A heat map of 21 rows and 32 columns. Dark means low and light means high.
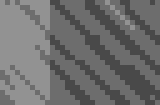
Streaks slant down to the right. A vertical seam about 30% of the way across splits the table, and the left part is higher. The middle left is the smoothest part.
